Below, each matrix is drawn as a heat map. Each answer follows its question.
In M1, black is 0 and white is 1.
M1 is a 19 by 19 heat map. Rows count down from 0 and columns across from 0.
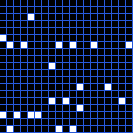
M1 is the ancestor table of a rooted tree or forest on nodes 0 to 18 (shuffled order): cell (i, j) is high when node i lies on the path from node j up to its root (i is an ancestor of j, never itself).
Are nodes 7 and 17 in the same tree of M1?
yes
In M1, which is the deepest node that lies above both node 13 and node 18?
6
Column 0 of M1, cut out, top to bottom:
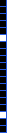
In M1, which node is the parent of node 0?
5
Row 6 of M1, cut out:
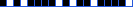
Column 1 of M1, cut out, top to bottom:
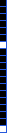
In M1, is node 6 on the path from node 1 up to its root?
yes
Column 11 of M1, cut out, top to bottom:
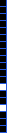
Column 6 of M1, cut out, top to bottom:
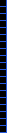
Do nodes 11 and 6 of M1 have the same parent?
no
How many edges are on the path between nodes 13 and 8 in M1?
3
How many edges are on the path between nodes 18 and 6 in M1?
1
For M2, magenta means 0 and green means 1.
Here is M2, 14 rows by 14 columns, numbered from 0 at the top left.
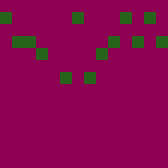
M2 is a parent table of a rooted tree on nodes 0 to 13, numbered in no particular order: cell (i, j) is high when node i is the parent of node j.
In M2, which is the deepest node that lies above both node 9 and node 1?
3
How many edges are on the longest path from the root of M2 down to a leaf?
4
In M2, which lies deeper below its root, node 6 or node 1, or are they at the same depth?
node 6
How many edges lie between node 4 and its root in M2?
0
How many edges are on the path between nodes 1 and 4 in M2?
2
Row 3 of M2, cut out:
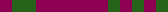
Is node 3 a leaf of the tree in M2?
no
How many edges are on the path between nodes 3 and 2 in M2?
1
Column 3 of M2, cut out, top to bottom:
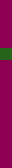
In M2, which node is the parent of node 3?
4
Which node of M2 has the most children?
3
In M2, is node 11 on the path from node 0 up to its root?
no
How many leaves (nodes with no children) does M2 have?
10
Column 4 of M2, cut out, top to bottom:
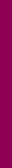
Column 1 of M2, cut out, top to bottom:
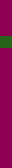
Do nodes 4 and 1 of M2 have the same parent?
no
